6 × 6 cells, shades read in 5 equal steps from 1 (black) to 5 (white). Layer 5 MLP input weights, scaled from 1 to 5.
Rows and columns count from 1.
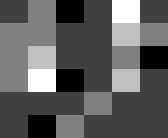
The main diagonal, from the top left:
2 3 2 2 2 2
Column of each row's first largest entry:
5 5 2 2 4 3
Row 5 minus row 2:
-1 -1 0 1 -2 -1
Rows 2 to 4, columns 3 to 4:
2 2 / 2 2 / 1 2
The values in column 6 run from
1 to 3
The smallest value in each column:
2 1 1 2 2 1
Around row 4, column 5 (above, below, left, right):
3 2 2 2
